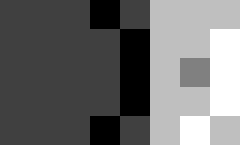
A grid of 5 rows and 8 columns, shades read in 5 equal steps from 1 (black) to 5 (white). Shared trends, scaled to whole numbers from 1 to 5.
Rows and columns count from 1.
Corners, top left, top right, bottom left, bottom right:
2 4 2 4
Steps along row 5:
same same down up up up down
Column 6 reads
4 4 4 4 4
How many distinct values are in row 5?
4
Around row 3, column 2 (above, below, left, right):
2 2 2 2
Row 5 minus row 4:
0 0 0 -1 1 0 1 -1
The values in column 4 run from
1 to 2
